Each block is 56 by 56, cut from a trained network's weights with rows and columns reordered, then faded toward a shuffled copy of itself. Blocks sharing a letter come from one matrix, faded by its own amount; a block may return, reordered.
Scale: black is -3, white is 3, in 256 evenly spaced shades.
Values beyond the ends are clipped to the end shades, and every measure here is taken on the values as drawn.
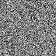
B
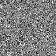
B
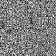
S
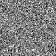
B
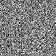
S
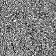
S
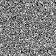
B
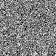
B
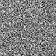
S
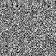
S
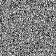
B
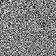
S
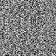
S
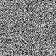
S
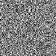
S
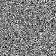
S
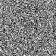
S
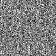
S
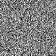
S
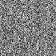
S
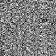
S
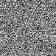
B
